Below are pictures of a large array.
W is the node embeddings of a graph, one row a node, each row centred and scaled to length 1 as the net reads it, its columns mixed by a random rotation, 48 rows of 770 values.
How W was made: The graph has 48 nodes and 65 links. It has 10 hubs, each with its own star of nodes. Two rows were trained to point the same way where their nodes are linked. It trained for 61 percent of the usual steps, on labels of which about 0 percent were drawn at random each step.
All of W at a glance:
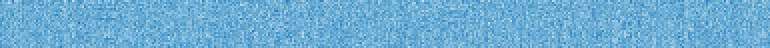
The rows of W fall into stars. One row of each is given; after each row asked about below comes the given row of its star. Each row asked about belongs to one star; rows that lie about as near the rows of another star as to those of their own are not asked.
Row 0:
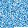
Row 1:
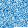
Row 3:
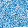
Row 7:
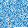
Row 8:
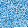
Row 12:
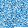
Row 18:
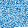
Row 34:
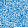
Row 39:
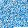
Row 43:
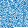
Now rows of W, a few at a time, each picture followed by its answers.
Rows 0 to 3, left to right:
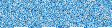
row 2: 1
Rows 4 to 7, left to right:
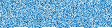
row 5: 8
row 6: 34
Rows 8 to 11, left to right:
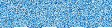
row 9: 18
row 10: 43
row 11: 0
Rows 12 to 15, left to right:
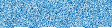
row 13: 7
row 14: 12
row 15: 1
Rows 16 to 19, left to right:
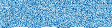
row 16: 12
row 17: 8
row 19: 18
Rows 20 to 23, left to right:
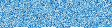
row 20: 43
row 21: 3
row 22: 39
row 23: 1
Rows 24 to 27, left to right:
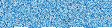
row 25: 7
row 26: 8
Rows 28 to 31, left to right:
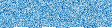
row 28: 1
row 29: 43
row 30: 8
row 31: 1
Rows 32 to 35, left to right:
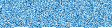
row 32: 12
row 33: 34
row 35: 0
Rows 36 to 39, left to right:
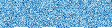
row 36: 12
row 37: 0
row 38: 3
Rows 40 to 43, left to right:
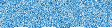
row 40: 34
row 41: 39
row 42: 18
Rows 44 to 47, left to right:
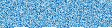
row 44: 39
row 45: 0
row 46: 43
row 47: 0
